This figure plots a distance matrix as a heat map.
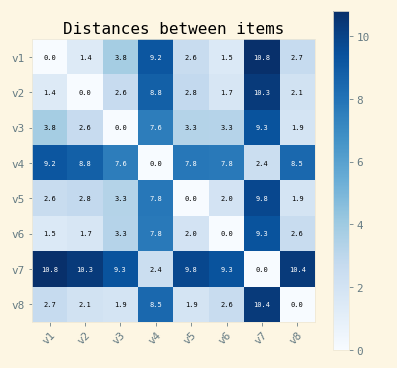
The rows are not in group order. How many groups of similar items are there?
2
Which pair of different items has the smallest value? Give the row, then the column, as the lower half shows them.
v2, v1
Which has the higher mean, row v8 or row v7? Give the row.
v7
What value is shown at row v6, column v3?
3.3
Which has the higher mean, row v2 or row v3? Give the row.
v3
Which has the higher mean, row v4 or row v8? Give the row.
v4
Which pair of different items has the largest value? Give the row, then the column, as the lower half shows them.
v7, v1
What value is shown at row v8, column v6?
2.6
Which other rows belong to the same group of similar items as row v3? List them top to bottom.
v1, v2, v5, v6, v8
